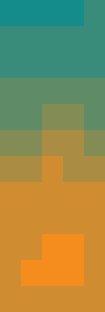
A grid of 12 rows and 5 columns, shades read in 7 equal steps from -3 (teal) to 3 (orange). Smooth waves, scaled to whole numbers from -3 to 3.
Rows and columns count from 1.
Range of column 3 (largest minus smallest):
6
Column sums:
2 3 7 6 3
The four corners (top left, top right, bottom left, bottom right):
-3 -2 2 2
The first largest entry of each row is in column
5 1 1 1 3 3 3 1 1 3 2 1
